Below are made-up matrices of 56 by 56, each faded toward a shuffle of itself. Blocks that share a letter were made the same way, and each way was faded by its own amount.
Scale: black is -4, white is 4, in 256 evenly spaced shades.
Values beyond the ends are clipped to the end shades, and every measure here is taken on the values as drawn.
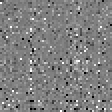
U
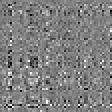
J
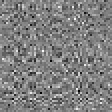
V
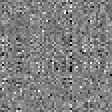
V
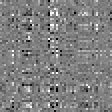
J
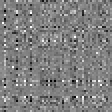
J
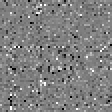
U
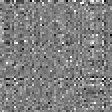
V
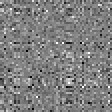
V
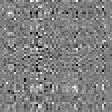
J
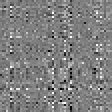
J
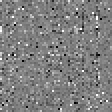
U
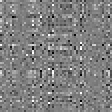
J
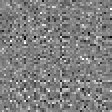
V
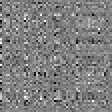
J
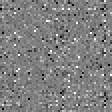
U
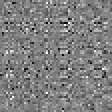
V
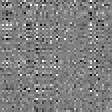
J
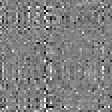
J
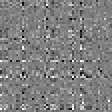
J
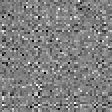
V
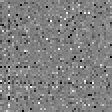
U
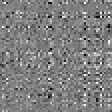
J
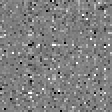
U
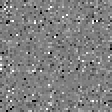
U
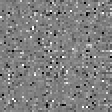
U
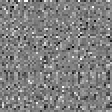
V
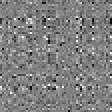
J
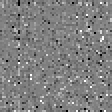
U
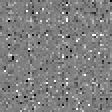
U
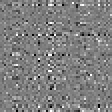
J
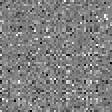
V
